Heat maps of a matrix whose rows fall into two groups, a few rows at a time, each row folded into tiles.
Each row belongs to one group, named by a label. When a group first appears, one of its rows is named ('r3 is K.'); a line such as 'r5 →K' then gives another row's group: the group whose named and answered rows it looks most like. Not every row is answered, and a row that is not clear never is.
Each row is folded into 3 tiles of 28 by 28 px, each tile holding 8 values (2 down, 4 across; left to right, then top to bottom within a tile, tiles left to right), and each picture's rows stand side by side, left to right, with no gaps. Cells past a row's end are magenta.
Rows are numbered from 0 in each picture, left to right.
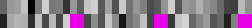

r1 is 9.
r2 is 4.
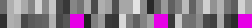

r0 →4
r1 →4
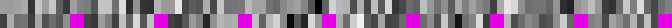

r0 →4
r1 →4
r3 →9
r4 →9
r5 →9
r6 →9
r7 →9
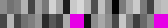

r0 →4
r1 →4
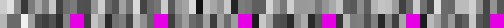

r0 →9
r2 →4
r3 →4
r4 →4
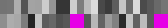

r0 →4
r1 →9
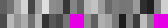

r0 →4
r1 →9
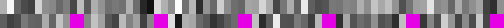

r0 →9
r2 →9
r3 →9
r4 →4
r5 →9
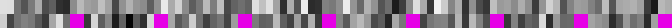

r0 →9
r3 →9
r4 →9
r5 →4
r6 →4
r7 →4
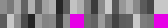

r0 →4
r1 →4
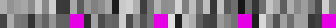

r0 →4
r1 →4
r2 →9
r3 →4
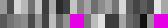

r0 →4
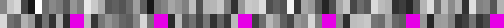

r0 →9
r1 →9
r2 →4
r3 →9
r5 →9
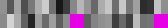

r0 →4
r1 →4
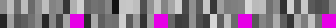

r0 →4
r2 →9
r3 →9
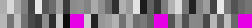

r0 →9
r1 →9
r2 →9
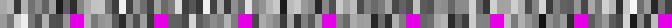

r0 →9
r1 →9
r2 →9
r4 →9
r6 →9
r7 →4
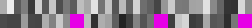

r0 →9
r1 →9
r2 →4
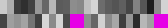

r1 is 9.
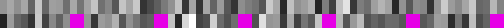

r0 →4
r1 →9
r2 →9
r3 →4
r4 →9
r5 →4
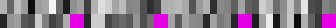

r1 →4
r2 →9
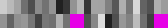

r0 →9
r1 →4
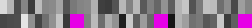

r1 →9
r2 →4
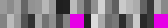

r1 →4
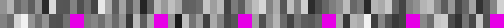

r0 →9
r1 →4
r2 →9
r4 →9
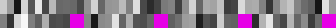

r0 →9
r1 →9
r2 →4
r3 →4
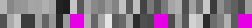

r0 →4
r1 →9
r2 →9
